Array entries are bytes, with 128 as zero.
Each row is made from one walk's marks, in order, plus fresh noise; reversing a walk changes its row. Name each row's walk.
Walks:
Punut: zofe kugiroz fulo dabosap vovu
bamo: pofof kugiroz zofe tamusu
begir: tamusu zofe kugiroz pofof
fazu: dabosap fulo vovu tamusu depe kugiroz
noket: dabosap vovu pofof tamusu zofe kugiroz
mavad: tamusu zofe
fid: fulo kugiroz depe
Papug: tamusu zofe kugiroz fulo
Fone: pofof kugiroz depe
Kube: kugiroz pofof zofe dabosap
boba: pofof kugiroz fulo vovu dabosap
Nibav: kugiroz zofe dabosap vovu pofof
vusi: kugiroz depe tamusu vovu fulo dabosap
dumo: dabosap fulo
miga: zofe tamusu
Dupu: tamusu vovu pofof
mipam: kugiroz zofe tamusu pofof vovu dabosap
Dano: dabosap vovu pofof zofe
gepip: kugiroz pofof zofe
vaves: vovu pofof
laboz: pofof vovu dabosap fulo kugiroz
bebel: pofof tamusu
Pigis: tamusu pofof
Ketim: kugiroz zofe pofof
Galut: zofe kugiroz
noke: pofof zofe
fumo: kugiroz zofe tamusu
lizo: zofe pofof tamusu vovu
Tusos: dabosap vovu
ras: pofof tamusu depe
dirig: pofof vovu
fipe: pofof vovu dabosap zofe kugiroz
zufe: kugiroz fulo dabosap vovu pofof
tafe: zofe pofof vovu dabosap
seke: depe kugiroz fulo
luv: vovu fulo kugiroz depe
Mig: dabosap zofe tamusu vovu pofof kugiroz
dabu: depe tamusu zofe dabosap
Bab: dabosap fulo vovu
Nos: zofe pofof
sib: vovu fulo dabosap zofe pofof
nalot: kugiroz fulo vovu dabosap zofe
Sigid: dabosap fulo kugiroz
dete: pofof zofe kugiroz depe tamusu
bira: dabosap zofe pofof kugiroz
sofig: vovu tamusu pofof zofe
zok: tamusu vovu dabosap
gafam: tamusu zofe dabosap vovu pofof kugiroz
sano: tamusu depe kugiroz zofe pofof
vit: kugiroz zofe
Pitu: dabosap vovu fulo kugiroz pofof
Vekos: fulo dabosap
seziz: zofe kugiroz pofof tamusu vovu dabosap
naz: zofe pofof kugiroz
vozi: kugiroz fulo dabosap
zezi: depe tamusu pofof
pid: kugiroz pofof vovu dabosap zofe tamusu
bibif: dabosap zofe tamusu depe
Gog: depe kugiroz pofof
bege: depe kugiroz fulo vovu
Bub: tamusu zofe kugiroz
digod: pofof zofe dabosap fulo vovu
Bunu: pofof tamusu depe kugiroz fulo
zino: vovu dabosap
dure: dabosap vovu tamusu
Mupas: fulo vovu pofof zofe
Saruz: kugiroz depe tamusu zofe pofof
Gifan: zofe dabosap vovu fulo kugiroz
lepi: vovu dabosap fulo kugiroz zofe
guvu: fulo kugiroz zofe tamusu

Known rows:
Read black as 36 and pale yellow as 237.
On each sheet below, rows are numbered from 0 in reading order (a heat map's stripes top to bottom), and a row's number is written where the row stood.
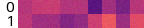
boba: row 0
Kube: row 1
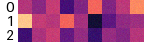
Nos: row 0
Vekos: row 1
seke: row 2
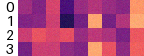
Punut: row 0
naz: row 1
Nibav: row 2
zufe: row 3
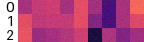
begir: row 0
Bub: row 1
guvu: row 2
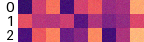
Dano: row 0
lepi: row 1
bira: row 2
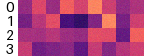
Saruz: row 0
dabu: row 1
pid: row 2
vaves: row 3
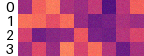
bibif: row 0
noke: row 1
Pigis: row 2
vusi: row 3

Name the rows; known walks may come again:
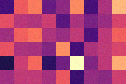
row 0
bira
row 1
lepi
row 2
bibif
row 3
zok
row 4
Sigid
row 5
Mupas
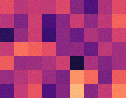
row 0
Bub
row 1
Galut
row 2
Gog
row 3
dete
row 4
guvu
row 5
nalot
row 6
dumo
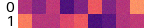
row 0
Nos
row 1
mavad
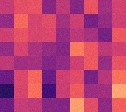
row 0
fipe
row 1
Ketim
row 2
Nibav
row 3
vozi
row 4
Kube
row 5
Tusos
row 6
Dano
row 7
zufe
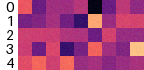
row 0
fid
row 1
luv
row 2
bamo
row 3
tafe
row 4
vit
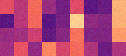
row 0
Gifan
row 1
Bab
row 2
lizo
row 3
vusi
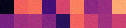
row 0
noket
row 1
sofig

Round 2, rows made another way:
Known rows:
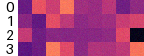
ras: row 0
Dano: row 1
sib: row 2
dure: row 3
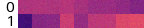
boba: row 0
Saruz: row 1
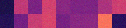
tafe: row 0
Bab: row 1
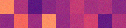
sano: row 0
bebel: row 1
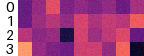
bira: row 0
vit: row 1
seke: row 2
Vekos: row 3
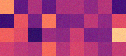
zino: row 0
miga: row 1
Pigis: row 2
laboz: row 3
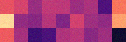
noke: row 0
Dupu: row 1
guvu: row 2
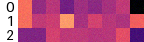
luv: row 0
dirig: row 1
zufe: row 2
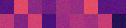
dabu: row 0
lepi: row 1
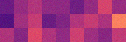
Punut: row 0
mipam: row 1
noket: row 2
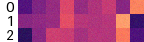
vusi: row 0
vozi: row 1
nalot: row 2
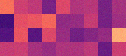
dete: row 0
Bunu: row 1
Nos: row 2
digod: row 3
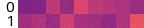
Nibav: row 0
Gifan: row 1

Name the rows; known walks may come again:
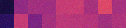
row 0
pid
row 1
gepip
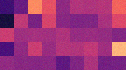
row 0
dure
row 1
tafe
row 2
boba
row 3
fumo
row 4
sofig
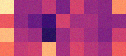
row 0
Dupu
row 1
Gog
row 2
begir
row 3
dirig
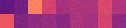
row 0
Tusos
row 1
Mupas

